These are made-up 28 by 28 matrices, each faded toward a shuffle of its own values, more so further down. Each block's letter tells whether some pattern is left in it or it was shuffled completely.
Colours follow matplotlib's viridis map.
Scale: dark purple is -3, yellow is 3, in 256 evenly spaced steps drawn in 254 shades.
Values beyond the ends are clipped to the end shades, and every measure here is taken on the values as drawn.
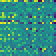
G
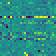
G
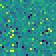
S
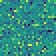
S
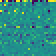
G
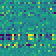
G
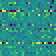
G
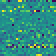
G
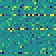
G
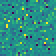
S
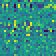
G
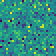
S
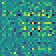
G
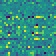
G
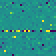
G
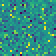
S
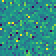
S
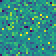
S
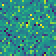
S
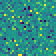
S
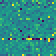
G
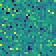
S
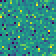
S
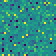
S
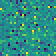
S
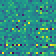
G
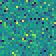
S
